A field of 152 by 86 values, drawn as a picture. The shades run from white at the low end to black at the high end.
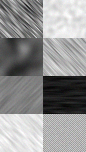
The table splits into 4 rows of 2 panels. Panel 1,1: middling, slanting down to the right, strong in contrast. Panel 1,2: very low, blotchy, faint in contrast. Panel 2,1: high, smooth. Panel 2,2: low, slanting down to the right. Panel 3,1: middling, slanting up to the right, faint in contrast. Panel 3,2: very high, streaked across, faint in contrast. Panel 4,1: very low, slanting down to the right, faint in contrast. Panel 4,2: low, checkered.
